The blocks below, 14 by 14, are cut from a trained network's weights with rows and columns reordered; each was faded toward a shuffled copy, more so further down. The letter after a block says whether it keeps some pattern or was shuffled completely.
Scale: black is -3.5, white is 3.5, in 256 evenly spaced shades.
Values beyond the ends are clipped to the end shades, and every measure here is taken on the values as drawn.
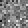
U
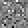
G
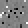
G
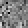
U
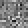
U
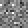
U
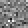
G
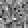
G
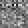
U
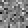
G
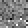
G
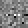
U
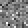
G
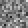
G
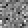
G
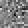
G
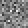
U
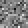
G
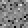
G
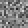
G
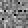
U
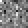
U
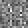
U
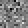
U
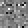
U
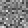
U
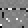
U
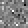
G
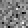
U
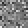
U
